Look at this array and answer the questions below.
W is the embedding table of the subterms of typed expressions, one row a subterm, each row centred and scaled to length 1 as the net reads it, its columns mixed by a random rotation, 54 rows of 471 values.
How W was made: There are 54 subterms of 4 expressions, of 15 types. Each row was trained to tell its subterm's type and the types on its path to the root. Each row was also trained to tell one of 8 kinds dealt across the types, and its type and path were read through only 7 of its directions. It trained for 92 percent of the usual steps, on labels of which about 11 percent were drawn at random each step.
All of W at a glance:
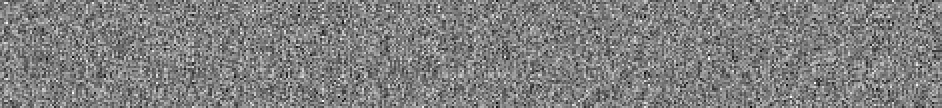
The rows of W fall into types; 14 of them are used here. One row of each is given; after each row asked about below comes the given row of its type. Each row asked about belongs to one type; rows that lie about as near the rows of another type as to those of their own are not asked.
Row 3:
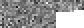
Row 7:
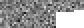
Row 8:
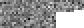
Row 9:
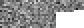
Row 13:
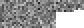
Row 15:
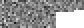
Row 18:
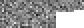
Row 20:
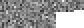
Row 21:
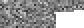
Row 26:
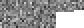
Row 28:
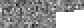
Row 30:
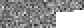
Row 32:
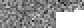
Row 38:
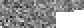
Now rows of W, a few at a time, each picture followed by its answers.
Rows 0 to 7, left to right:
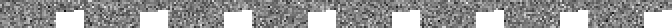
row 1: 21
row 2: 3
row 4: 18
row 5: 3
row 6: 30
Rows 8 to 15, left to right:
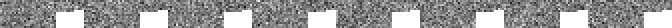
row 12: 32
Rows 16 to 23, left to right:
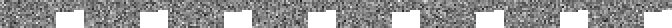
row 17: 13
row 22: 30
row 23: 7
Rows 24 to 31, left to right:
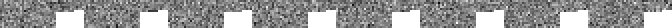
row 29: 26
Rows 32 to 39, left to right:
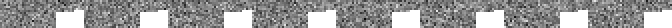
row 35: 3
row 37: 38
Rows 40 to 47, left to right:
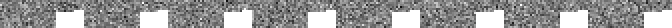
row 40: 13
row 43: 32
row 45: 21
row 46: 18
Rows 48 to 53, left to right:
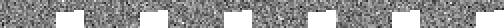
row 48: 20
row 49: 30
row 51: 13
